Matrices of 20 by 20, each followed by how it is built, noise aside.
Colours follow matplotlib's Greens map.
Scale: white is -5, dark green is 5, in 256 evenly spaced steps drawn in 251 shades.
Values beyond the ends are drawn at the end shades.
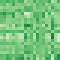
low rank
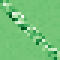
banded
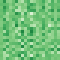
low rank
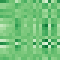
low rank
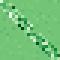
banded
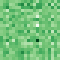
low rank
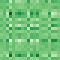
low rank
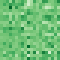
low rank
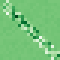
banded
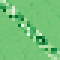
banded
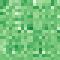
low rank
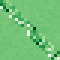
banded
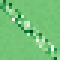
banded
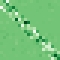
banded
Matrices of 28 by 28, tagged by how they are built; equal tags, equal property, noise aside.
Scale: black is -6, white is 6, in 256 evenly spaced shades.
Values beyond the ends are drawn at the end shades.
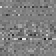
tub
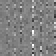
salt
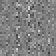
salt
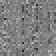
salt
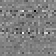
tub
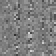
salt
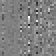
salt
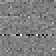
tub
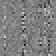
salt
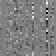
salt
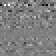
tub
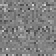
tub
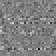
tub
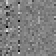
salt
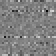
tub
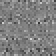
tub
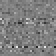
tub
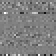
tub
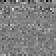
tub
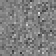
salt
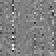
salt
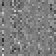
salt
